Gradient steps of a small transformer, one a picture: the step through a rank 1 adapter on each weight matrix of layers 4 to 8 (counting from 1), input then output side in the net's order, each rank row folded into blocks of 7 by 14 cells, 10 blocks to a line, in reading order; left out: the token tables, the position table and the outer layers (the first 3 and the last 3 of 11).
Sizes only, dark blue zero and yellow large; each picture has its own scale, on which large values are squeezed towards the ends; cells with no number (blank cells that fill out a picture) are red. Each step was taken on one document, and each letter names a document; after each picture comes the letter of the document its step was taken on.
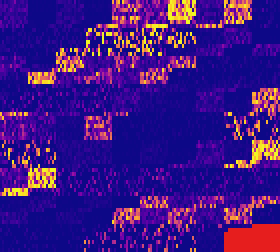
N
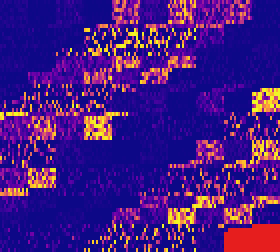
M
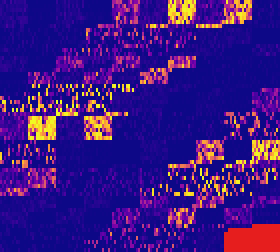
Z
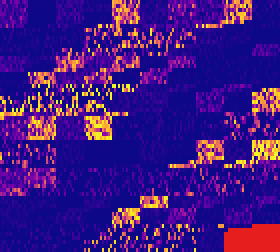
Z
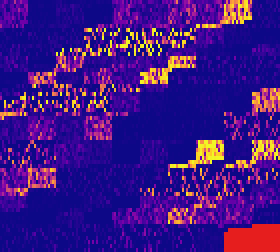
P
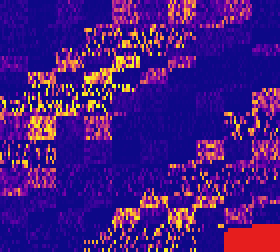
Z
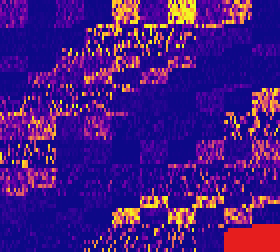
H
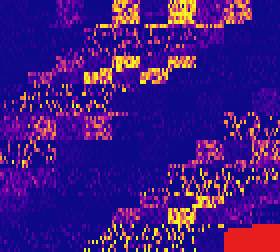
M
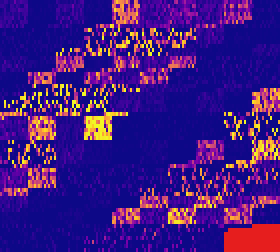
P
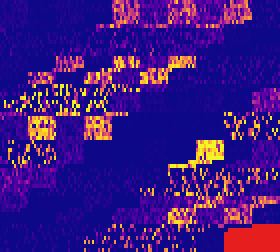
P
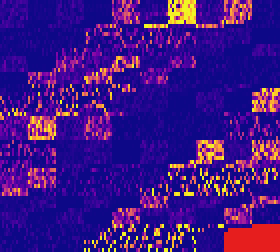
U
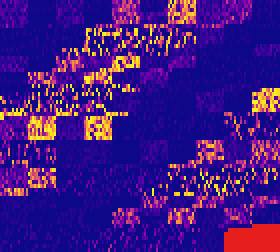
Z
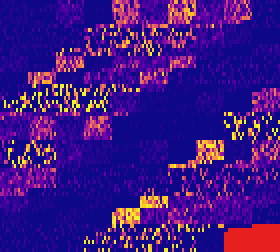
P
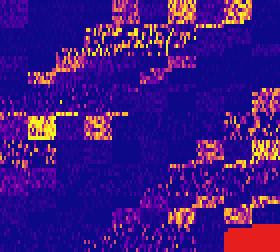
H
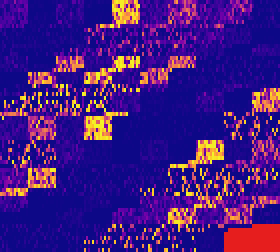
P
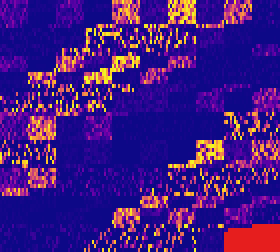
U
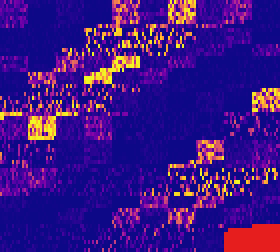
Z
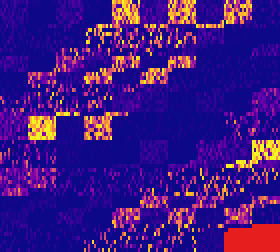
U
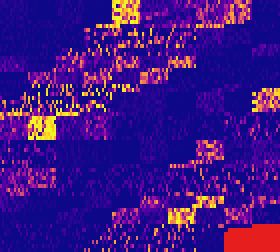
H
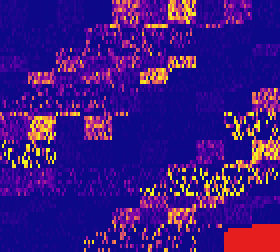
N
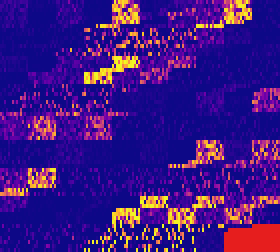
M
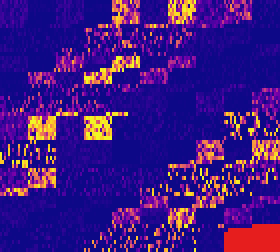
Z
